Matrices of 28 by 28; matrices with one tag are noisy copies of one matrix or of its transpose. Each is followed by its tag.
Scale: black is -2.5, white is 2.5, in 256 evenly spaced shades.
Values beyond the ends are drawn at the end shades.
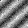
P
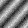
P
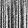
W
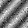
P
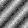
P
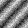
P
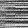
W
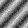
P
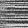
W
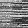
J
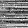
W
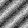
P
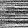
W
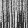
J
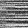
W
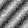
P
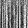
W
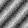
P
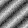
P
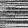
W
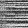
W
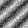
P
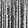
W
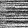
W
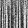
W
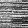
J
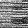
J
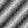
P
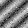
P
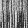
J
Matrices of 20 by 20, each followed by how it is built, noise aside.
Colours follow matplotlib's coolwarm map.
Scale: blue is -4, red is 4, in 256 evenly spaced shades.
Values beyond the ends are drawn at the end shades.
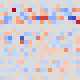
uneven rows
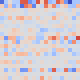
uneven rows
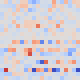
uneven rows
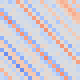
Toeplitz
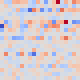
uneven rows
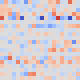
uneven rows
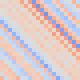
Toeplitz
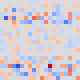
uneven rows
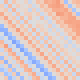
Toeplitz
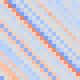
Toeplitz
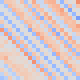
Toeplitz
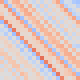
Toeplitz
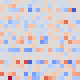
uneven rows
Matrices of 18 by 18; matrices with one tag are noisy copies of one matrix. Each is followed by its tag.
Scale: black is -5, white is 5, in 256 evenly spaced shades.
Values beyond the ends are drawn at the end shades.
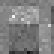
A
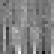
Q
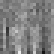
Q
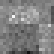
A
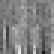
Q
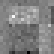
A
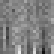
Q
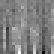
Q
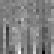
Q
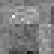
A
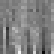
Q
